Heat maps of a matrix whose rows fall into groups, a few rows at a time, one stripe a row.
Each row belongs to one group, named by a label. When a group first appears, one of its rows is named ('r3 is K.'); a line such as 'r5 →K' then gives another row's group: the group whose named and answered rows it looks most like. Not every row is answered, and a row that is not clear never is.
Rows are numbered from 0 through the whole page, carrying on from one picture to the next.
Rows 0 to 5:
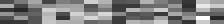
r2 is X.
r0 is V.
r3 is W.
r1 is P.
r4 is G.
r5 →X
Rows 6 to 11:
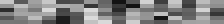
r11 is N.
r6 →P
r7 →P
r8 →G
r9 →G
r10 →N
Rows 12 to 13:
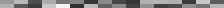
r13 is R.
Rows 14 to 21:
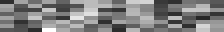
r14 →G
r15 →N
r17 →G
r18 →W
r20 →P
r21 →X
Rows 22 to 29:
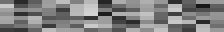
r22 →R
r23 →W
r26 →P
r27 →W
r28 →V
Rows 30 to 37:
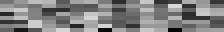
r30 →G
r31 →P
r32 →P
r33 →V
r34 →W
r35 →G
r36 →V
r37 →R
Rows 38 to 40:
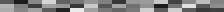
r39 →R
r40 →W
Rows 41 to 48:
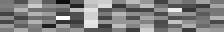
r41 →N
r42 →V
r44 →N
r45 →R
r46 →N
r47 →R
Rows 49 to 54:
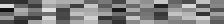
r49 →X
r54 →G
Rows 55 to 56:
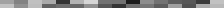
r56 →P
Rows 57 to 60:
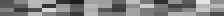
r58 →V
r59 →X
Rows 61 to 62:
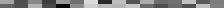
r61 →R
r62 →N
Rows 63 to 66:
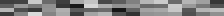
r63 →G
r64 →N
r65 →P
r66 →V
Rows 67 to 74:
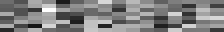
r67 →N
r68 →G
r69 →X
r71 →N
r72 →V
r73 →R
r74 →N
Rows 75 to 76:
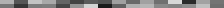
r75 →P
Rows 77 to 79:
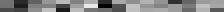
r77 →R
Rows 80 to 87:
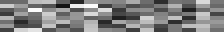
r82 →V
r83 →G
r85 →R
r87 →V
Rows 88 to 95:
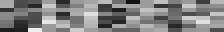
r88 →W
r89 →R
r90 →G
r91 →W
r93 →X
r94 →R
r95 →G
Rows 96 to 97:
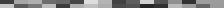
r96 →V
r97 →W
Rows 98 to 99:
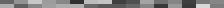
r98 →V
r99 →P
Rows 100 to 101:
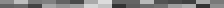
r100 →V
